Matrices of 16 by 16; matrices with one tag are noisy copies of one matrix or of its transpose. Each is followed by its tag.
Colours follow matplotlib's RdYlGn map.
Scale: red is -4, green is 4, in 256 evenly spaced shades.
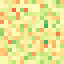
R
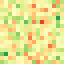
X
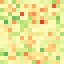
X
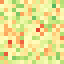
X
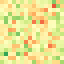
X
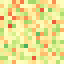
R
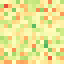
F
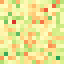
X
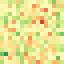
X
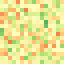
R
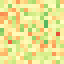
R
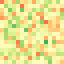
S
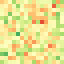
X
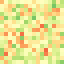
X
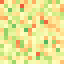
S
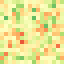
X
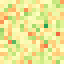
R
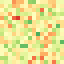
R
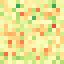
X
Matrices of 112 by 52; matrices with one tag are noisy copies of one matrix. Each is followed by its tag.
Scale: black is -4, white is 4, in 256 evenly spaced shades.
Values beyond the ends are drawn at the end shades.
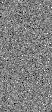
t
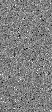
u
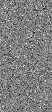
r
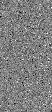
t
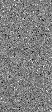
u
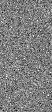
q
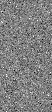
q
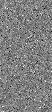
r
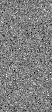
q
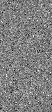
q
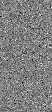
t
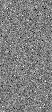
r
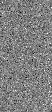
t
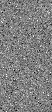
q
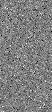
r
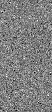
q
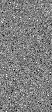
q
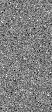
q
